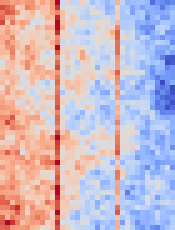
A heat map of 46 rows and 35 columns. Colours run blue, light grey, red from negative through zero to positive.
Grain: streaks running down. Ninth with the highest average: bottom left. Odd lines: columns 12 and 24. Slope: up to the left.
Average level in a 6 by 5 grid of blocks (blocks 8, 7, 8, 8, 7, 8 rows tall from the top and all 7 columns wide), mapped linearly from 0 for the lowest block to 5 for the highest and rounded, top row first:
4 4 2 2 0
4 4 3 3 0
4 3 2 2 0
4 4 2 3 1
4 4 3 2 1
5 4 2 2 1
